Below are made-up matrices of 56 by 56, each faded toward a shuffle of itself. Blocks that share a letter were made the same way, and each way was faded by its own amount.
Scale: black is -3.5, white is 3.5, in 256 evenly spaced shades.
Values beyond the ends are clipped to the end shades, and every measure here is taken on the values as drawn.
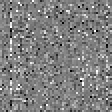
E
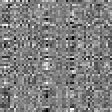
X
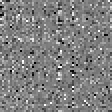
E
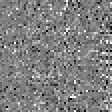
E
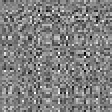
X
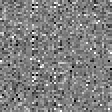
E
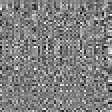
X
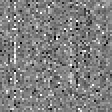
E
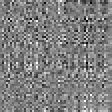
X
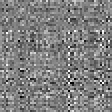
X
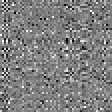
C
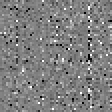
E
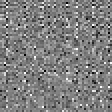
C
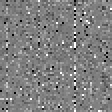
E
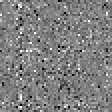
E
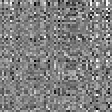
X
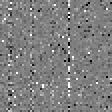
E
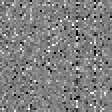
E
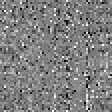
E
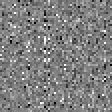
E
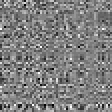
X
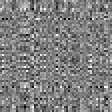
X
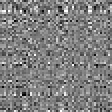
X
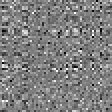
C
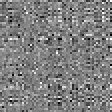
C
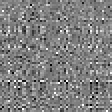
C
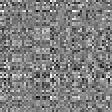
X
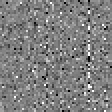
E
